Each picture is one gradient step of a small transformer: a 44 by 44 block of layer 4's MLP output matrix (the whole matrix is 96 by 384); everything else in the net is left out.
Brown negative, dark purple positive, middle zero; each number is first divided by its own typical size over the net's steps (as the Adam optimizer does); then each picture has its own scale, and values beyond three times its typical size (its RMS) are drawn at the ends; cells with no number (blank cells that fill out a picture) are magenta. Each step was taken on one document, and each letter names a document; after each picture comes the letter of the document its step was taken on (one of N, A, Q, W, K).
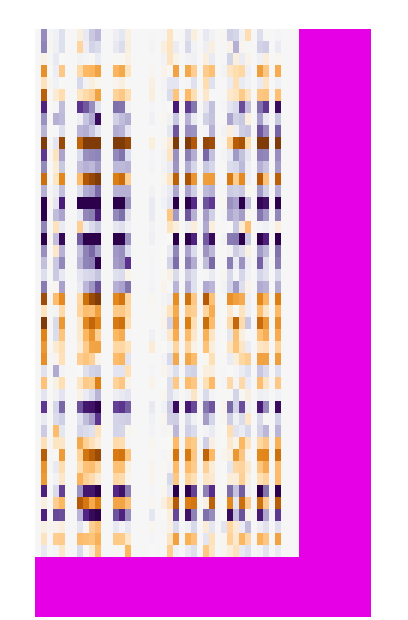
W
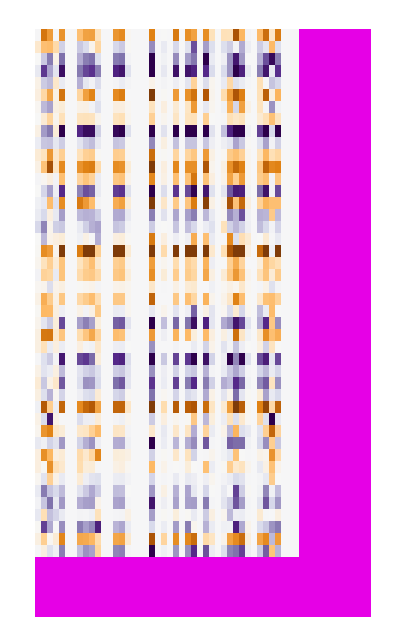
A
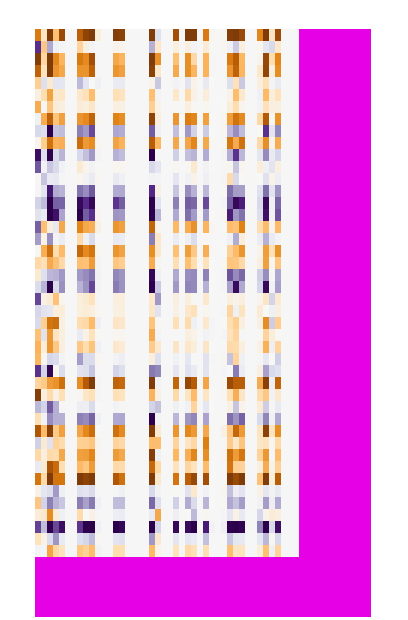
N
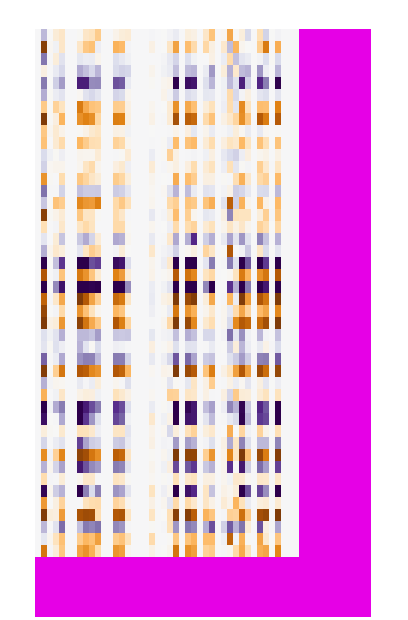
W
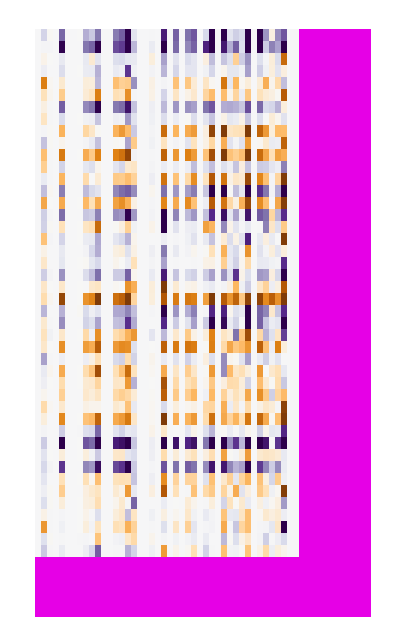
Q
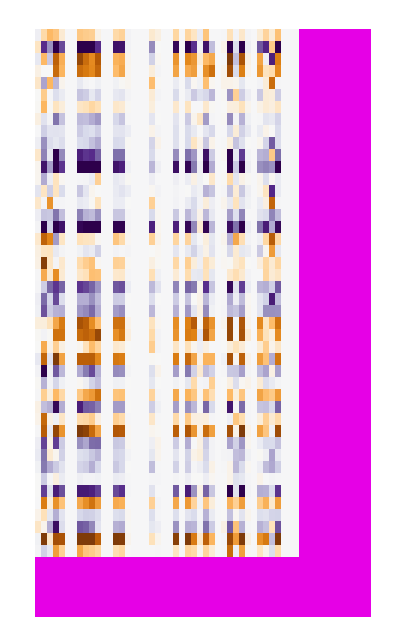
N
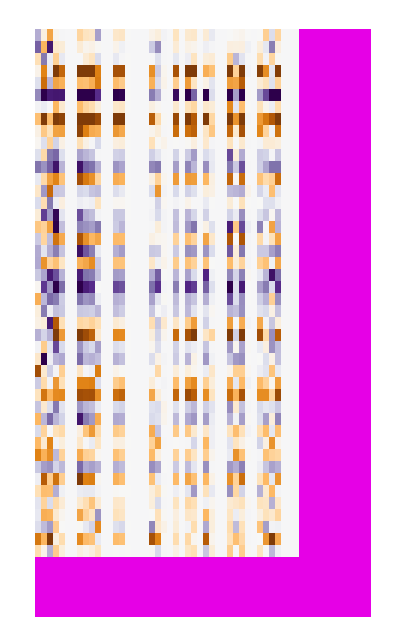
N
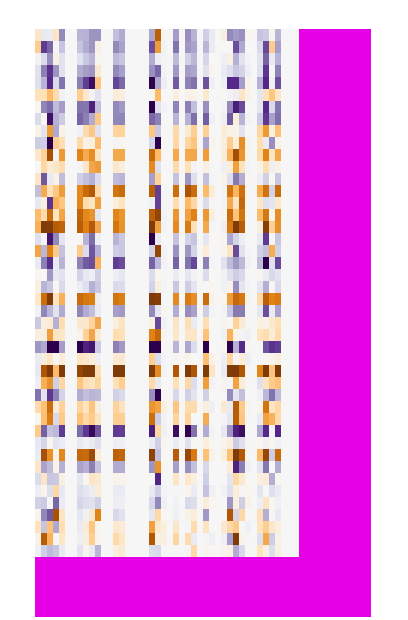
A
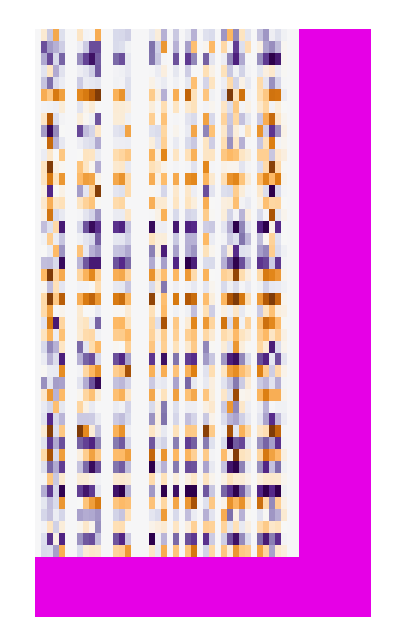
A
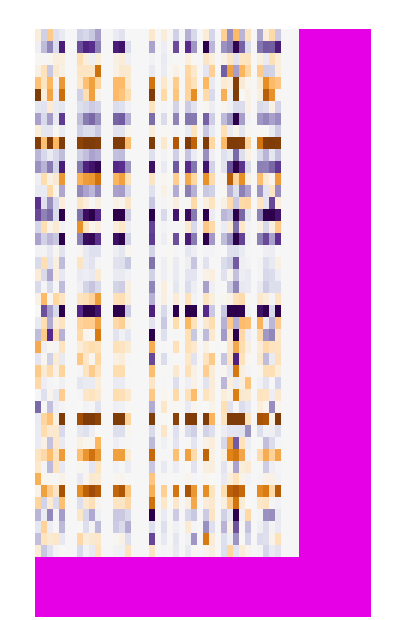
W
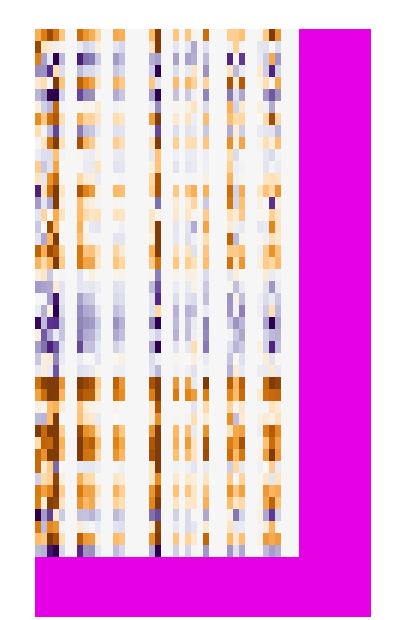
N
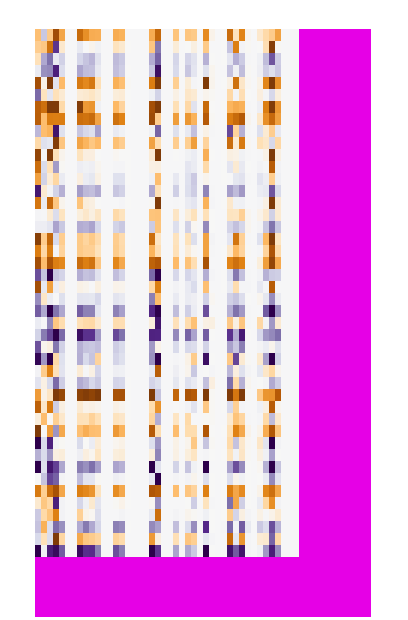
N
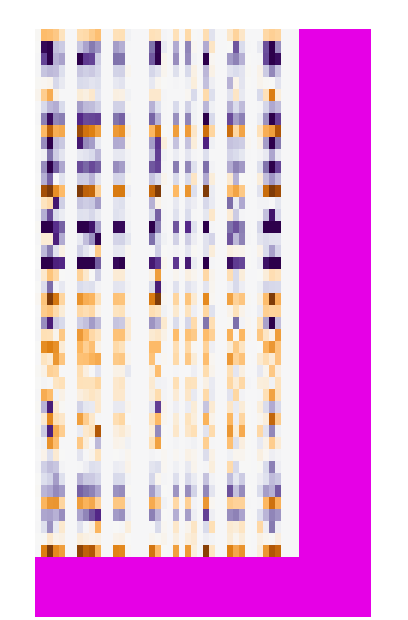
A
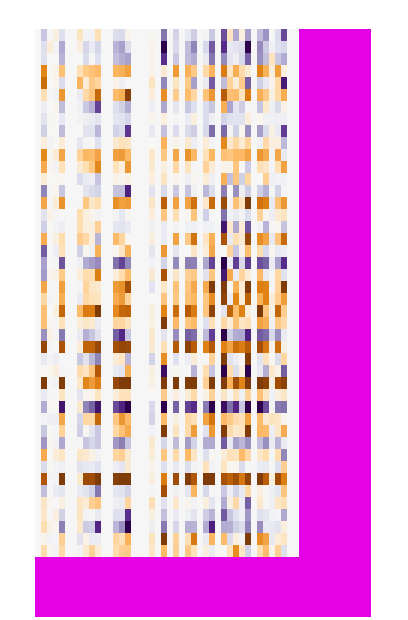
Q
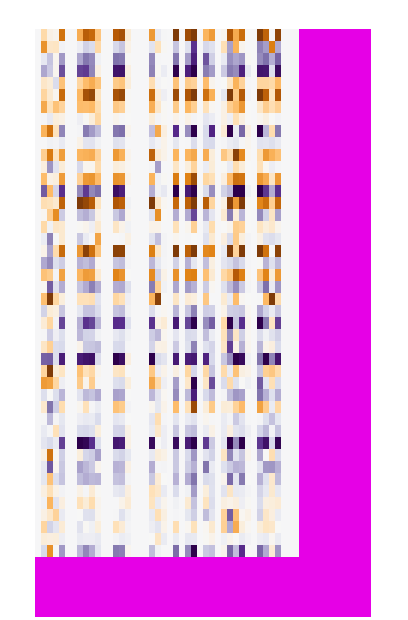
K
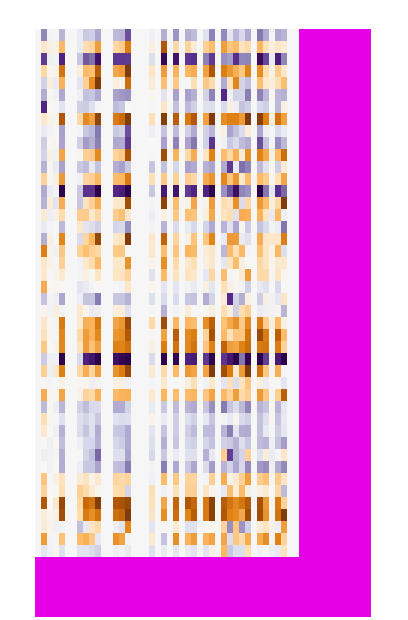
Q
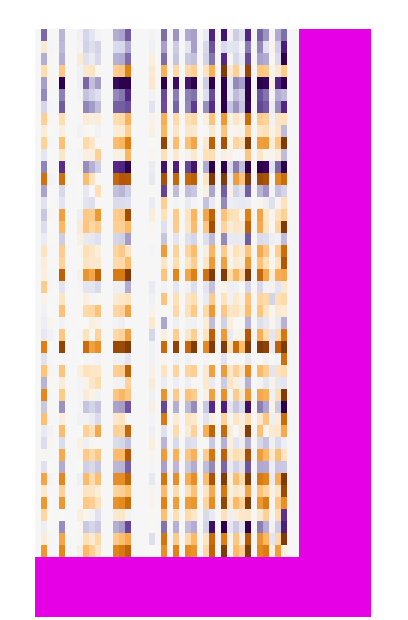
Q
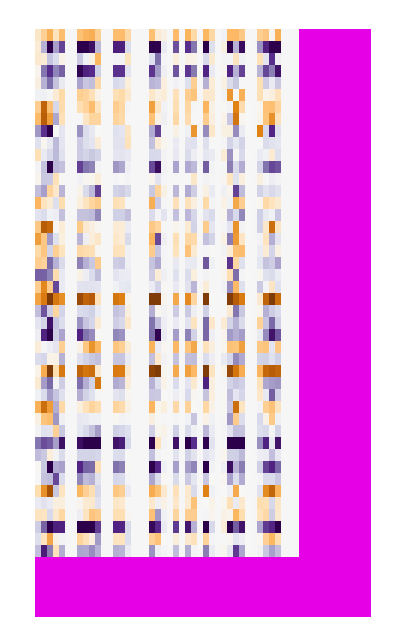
A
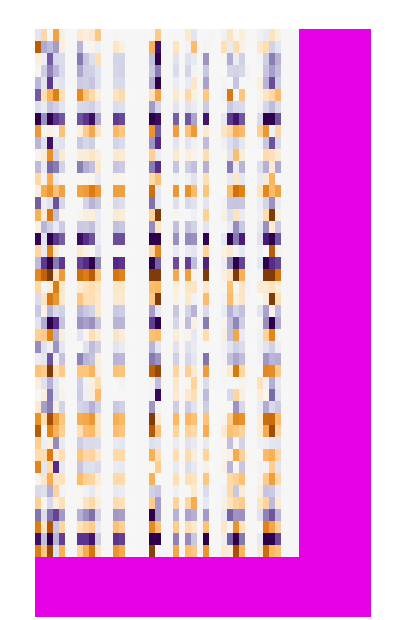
A
